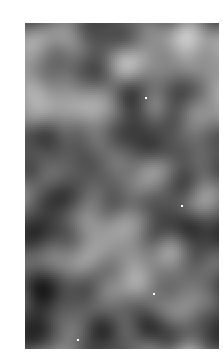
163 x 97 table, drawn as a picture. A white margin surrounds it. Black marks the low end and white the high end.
There are four isolated cells, each far higher than the cells round it. On average the colour sits 40% of the way up the scale. The texture varies smoothly and slowly.
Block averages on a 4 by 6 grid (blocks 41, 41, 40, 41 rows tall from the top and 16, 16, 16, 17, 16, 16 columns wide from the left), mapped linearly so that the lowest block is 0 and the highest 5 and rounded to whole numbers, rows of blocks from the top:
5 4 3 4 4 5 / 2 3 3 2 2 3 / 1 3 4 4 2 2 / 0 2 2 3 3 2
